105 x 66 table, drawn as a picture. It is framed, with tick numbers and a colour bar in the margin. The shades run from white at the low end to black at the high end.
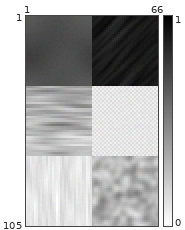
It is made of 3 by 2 panels. Panel 1,1: high, smooth, faint in contrast. Panel 1,2: very high, slanting up to the right, faint in contrast. Panel 2,1: low, streaked across. Panel 2,2: very low, checkered, faint in contrast. Panel 3,1: very low, streaked downward, faint in contrast. Panel 3,2: low, blotchy.
